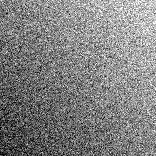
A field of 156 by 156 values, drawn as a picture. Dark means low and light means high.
Values rise toward the top right. The halves do not mirror each other. The values follow a bell shape. The texture is fine-grained noise.
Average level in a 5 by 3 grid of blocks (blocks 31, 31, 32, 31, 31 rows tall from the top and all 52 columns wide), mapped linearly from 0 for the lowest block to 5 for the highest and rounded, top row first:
345 | 234 | 124 | 123 | 012
